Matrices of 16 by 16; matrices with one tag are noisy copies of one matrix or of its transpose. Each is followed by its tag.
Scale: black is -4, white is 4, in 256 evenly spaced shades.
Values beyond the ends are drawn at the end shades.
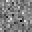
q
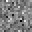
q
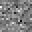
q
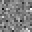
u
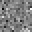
u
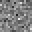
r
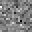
q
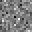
r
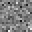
u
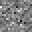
q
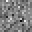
q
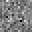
q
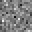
r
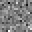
u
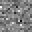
q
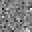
u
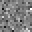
u
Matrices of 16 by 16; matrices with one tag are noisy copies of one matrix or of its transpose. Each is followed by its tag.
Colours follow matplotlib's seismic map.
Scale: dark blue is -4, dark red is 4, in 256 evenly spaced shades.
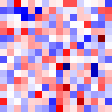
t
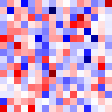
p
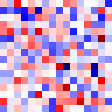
t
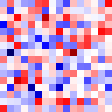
p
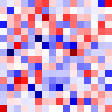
p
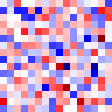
t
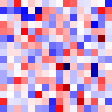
t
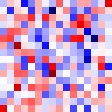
p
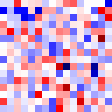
t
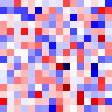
t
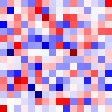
p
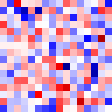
t
